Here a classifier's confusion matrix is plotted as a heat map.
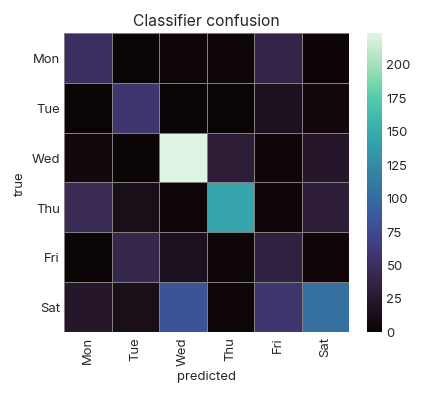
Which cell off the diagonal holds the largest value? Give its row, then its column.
Sat, Wed
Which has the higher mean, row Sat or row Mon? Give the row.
Sat
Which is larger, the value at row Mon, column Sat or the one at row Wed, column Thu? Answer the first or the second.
the second
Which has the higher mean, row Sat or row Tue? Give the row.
Sat
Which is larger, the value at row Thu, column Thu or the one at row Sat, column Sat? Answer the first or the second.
the first
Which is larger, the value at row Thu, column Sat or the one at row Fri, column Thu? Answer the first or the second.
the first
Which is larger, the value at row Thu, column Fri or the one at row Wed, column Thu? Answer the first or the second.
the second
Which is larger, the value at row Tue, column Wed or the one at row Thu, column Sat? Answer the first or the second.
the second
